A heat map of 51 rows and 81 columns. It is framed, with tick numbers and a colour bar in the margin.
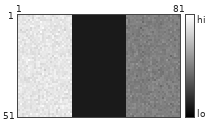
It is made of 1 by 3 panels. Panel 1,1: very high, fine-grained, faint in contrast. Panel 1,2: very low, flat. Panel 1,3: middling, fine-grained, faint in contrast.
